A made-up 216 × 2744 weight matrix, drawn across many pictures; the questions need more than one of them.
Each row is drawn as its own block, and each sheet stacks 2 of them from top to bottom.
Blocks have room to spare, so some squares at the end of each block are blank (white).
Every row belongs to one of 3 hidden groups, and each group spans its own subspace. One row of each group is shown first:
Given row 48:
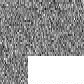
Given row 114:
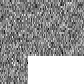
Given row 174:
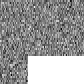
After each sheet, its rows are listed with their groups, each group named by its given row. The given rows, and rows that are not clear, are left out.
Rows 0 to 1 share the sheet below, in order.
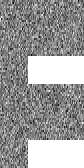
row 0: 114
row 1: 174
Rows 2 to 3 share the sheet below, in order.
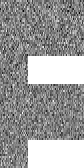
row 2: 174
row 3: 114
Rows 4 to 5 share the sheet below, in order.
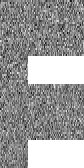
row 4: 174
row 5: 48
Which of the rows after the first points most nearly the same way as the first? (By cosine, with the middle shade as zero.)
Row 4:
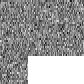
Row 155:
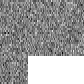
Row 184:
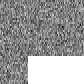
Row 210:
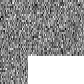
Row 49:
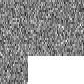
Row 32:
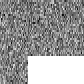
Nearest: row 184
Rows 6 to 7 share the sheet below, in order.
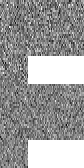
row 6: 48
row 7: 174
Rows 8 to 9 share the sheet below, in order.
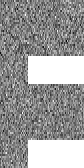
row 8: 174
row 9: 114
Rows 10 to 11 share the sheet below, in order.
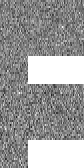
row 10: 174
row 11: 48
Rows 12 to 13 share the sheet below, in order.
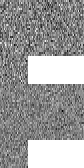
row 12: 48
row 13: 174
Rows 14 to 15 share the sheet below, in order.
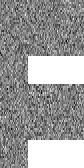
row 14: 174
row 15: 48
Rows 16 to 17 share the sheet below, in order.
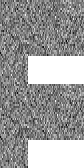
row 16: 174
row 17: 174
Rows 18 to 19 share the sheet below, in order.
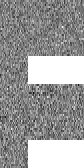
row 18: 174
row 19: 48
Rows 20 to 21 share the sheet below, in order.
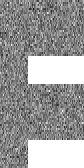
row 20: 48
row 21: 174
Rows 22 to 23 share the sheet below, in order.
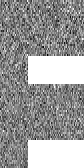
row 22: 174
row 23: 48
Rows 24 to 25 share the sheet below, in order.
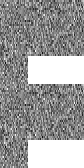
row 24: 48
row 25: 48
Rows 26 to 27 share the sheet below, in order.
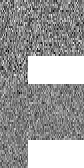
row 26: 48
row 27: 48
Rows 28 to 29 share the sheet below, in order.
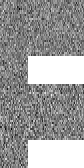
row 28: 48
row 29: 48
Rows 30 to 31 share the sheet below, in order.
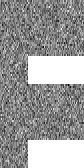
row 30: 174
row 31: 174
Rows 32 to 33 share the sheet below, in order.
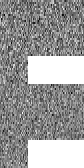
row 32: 114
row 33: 114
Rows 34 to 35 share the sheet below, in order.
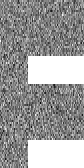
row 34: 114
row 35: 48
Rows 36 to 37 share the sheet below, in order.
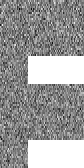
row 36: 48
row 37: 174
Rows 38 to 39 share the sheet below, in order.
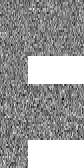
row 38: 48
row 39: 114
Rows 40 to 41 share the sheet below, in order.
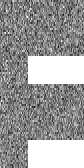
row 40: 114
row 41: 114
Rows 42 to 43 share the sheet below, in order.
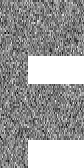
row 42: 114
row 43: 174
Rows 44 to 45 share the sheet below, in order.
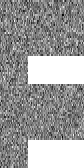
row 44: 114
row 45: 114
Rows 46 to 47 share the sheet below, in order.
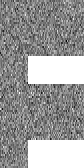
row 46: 174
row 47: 48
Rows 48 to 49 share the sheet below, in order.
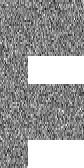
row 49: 174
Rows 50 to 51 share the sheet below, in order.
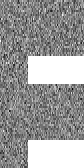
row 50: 114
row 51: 48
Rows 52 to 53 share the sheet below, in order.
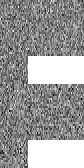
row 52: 114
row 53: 48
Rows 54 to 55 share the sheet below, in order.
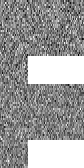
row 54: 174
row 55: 174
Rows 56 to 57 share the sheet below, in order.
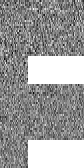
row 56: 48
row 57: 48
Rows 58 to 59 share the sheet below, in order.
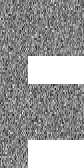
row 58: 114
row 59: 114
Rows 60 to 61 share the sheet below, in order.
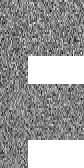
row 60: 114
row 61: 48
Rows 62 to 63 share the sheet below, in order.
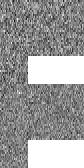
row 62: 114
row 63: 48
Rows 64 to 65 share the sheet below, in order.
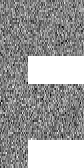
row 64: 174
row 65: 114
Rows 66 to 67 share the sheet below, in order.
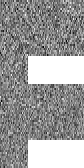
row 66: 174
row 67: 114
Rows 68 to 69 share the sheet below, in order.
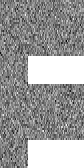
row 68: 174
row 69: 174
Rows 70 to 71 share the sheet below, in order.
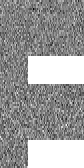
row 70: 48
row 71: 174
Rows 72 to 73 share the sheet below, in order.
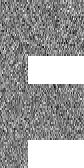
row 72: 174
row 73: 48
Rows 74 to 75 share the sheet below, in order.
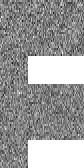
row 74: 114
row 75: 48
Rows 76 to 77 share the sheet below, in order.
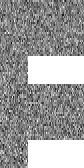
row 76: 114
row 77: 48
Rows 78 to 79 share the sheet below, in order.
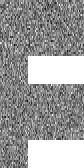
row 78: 48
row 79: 114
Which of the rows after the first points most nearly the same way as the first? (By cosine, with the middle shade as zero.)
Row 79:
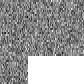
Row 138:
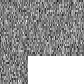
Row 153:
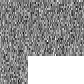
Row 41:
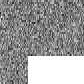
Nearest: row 153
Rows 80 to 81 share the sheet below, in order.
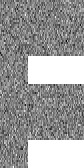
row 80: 174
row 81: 48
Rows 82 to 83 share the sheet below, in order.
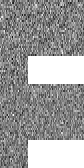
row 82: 114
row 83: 114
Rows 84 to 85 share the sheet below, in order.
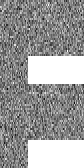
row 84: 48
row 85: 48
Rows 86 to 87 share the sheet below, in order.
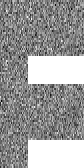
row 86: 114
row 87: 114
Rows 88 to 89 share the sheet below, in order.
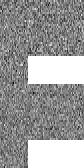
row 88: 48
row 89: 48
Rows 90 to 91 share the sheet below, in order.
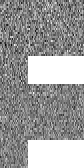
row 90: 48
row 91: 48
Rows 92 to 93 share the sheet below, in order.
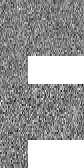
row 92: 48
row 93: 114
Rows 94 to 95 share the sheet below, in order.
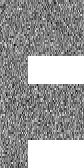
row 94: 48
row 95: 114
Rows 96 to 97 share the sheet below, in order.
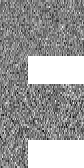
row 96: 174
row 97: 174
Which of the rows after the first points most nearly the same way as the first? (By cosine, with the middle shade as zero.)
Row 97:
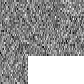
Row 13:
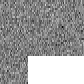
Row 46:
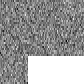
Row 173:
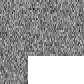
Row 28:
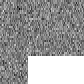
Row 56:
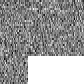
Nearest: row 46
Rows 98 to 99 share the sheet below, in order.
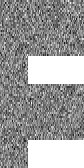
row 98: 174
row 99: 114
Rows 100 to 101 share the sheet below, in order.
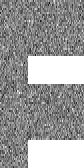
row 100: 48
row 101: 48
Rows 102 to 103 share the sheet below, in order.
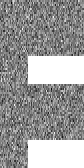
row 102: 114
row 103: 114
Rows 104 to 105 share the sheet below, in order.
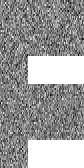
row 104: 174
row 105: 114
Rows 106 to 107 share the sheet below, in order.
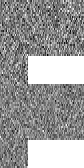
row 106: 174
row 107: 174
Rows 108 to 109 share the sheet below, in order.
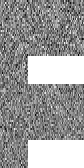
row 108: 174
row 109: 48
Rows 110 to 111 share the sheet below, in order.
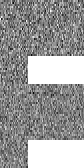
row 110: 114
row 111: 48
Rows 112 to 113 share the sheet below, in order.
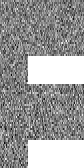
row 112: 174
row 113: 48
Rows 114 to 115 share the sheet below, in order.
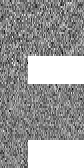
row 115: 48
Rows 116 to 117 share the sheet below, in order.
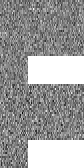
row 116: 48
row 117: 114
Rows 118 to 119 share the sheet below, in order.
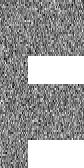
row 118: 48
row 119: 114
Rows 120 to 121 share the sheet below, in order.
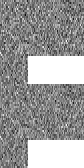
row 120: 174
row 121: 174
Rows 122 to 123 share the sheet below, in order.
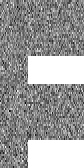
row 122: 48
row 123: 48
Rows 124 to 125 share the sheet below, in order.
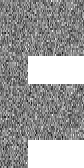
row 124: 114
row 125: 114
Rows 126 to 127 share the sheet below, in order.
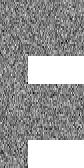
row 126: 174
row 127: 48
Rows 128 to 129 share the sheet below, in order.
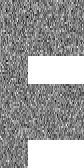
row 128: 114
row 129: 174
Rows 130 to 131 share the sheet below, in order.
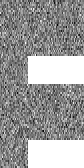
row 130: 48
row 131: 174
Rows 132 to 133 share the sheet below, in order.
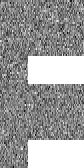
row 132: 174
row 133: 48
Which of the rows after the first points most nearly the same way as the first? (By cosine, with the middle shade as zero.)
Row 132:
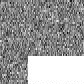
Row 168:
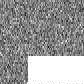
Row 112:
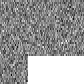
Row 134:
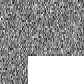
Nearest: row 112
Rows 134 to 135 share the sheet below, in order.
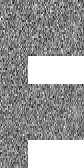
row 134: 114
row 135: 114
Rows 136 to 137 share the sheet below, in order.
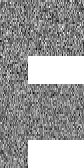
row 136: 174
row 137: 48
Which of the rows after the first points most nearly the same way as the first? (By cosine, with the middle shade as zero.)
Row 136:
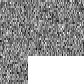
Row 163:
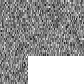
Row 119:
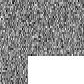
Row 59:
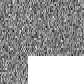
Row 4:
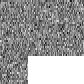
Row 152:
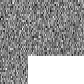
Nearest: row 163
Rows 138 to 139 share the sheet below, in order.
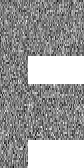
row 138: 114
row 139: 48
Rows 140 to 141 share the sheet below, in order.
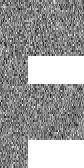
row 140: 48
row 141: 114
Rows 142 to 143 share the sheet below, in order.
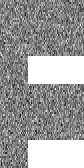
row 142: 174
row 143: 114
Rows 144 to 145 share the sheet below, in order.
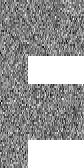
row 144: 174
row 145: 114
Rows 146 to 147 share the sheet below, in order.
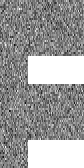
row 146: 48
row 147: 48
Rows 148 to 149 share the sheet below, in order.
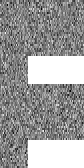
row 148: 48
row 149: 174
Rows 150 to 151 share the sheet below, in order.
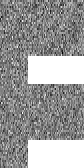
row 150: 114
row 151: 114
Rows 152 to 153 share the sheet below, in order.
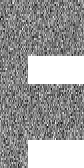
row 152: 114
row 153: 114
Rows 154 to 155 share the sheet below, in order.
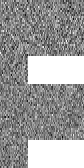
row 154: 174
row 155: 114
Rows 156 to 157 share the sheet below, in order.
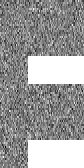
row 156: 48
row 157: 48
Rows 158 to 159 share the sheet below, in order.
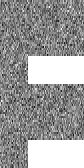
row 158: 174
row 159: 114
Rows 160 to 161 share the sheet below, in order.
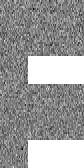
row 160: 48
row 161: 48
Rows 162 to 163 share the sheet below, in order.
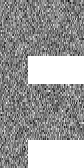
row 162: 174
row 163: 174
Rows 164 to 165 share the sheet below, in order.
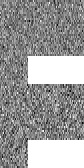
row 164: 48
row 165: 174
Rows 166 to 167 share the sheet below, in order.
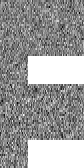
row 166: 174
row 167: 114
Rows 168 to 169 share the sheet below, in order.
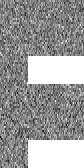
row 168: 174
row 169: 174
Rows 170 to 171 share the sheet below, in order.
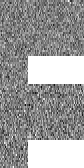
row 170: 174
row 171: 48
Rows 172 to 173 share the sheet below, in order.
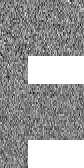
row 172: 174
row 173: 48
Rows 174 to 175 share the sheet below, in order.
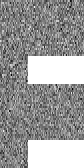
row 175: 48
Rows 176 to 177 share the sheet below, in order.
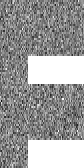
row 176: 114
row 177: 114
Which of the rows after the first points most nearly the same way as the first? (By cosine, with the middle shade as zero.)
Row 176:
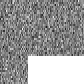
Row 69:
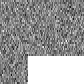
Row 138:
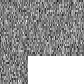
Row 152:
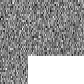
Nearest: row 152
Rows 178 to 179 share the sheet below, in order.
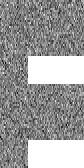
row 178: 48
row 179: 174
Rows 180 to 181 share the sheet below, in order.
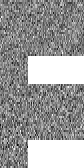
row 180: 114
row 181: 114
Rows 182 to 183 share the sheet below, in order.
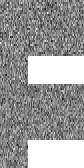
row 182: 48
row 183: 114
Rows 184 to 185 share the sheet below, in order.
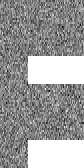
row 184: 174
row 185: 174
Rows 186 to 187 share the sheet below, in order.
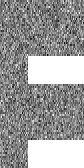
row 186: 174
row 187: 114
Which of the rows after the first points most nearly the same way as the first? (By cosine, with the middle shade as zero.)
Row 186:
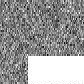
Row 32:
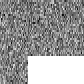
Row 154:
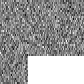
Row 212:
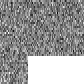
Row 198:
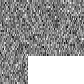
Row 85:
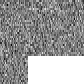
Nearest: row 198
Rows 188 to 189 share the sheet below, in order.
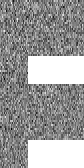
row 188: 114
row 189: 48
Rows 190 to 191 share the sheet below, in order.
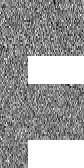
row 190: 48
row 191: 174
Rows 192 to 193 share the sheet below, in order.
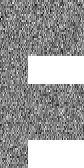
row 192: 114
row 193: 174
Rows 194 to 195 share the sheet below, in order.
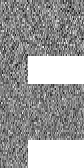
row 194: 174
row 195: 114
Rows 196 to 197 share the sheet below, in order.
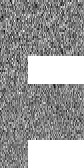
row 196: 114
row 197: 48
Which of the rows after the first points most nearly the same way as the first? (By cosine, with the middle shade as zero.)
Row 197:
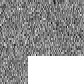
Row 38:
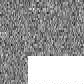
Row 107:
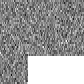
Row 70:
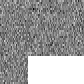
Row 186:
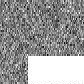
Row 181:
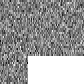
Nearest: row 38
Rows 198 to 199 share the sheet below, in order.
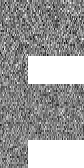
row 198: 174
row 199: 174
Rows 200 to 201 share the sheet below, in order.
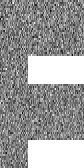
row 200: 114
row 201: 114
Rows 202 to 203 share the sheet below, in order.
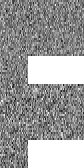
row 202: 114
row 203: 114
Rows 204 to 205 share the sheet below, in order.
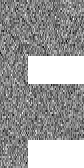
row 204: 174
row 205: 114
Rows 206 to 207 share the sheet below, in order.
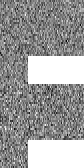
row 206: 174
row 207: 48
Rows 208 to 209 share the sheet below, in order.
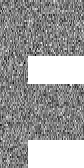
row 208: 48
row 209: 174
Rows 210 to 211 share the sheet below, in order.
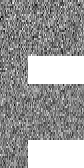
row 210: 114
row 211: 114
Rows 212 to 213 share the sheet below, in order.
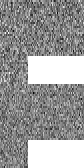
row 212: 114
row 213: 48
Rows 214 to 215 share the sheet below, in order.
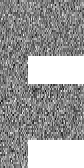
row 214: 114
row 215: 114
